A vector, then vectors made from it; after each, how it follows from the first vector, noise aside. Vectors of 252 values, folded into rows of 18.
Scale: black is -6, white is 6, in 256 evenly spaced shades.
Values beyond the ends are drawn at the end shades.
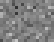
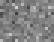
sign-scrambled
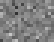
copied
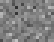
copied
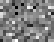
scaled up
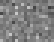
sign-scrambled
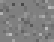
partly zeroed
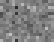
sign-scrambled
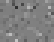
partly zeroed
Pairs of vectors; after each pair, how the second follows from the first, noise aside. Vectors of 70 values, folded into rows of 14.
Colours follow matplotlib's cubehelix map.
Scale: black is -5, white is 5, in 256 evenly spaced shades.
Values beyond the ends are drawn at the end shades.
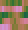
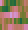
wrapped around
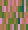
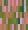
copied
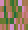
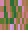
copied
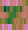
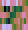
scaled up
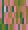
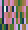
scaled up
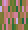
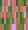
wrapped around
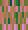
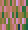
wrapped around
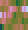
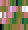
scaled up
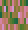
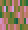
copied
